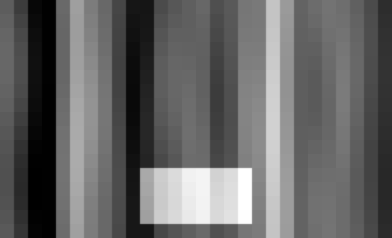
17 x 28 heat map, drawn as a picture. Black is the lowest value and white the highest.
Streaks run downward. The bottom middle is the ninth with the highest average. Values change most from cell to cell in the bottom middle. An odd patch, higher than its surroundings, sits in the bottom middle.
